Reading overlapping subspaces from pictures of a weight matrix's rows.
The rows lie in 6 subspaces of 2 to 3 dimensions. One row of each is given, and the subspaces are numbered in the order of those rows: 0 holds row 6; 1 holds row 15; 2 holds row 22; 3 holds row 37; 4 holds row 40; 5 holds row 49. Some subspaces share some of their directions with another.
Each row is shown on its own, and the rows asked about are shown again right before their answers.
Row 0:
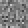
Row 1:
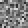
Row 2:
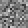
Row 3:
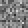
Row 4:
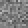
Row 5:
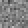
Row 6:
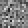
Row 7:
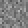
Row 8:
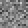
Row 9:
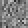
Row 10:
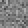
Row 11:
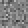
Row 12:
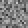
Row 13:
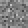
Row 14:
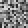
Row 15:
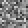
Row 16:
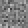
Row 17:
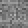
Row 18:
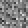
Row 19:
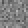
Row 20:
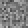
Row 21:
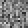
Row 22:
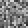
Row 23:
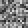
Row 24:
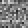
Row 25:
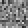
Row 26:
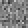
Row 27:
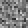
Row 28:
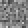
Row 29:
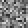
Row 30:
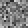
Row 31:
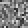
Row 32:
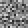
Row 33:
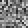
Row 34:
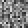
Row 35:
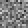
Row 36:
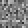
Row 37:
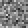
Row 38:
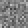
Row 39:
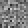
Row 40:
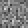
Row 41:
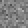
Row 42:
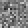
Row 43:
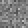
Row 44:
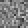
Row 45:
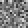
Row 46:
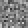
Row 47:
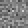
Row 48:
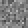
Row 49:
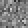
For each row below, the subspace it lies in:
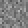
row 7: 1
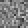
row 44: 4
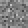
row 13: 0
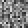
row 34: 1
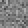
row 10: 2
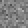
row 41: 3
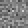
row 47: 0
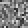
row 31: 4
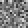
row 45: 4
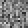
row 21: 1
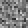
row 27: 1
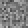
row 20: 2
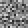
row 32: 0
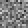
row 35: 5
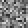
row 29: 1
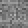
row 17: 5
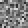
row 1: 4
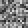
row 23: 3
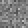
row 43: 5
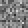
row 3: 3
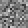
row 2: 0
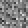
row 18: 1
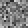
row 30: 2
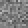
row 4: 5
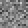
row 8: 5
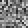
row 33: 2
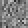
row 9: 5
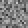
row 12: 1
